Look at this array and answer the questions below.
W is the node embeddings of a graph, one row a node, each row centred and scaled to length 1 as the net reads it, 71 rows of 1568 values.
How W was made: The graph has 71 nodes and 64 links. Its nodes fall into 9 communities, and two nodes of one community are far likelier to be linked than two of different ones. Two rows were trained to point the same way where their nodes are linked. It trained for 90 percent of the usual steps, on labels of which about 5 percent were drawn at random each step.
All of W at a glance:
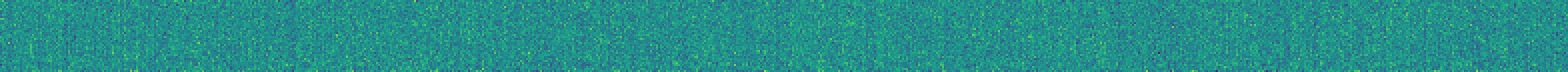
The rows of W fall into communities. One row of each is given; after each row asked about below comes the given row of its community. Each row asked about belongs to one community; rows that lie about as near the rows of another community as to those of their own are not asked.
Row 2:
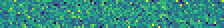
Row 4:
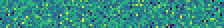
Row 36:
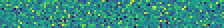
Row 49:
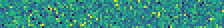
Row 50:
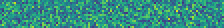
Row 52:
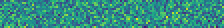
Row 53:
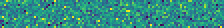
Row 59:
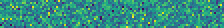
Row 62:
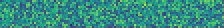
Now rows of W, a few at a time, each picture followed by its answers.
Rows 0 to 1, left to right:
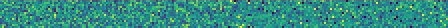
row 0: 36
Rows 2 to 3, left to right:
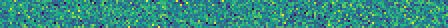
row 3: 62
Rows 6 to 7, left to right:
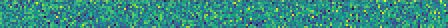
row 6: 52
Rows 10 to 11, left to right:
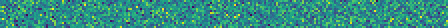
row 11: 52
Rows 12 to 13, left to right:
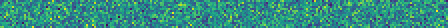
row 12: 49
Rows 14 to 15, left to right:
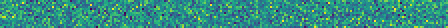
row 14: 59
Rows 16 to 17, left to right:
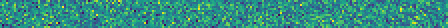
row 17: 50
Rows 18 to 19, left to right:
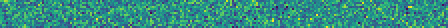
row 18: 4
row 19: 4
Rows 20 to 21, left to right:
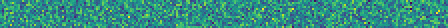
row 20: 50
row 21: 62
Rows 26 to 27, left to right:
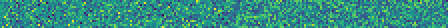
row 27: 52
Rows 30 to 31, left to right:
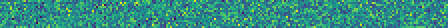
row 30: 50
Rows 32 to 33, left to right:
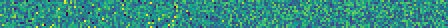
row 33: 53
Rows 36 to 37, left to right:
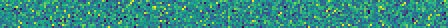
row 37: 50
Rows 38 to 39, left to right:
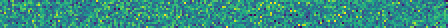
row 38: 4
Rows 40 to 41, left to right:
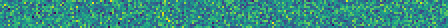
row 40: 49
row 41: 4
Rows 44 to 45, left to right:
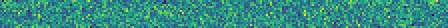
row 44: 2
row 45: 62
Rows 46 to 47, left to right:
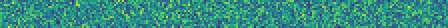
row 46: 52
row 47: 59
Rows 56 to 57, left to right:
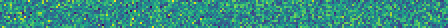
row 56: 53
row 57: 2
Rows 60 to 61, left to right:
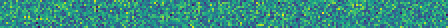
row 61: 53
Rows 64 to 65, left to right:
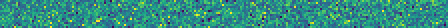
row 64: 62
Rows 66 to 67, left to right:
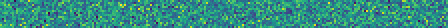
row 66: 59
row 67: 2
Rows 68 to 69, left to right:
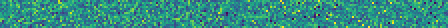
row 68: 2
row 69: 52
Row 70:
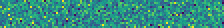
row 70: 62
